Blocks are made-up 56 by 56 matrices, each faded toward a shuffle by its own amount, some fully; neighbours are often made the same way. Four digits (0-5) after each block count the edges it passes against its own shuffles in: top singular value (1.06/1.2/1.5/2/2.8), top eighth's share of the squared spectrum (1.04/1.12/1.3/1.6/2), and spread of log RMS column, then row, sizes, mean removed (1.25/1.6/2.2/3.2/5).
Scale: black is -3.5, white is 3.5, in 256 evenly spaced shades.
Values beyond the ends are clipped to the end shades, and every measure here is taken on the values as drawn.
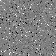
2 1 0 0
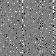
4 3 2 0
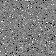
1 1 0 0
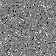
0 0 0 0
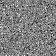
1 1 0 0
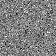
0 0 0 0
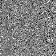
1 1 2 0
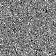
0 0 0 0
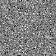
1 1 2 0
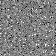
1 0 0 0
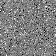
0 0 0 0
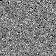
0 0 0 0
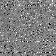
2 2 0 2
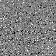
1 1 0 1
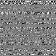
3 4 0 4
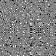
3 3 1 1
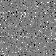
3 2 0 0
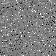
2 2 0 0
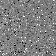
2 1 0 0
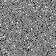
1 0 0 0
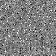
3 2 1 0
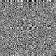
4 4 2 2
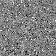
2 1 0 0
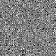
3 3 2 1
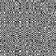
4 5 3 3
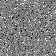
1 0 0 0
